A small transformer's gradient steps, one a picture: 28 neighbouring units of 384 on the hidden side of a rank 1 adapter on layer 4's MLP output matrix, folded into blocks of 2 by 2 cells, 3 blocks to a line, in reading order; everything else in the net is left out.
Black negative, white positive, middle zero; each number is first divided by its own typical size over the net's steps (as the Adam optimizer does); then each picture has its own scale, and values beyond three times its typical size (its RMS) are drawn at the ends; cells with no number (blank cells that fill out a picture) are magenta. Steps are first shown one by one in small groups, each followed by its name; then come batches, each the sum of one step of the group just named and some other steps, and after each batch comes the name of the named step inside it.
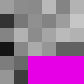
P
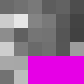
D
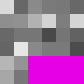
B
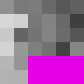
D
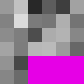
D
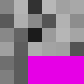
D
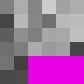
D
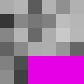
P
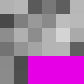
P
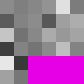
P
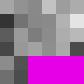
B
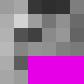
D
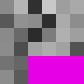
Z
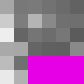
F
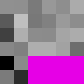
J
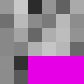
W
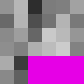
W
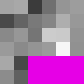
W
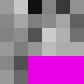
W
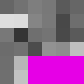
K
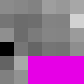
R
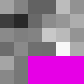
R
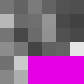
K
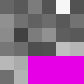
R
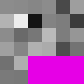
K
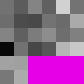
R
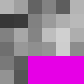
K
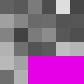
K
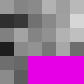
R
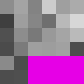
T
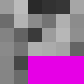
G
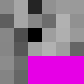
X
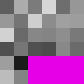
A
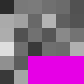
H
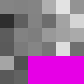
T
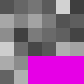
H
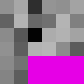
X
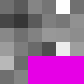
H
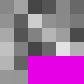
A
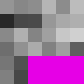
H
